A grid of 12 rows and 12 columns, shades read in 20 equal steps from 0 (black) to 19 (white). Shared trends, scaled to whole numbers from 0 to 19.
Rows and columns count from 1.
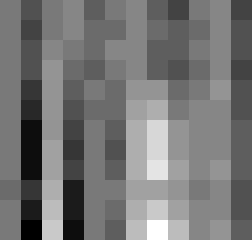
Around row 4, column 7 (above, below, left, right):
10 11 9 7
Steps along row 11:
down up down up down up up down down same down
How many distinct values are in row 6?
8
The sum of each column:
107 39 138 69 101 96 141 148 113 112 123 74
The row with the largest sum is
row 12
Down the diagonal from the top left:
9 5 10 8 9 8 13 16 12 9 10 7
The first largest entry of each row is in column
4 4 3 3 3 8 8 8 8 3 8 8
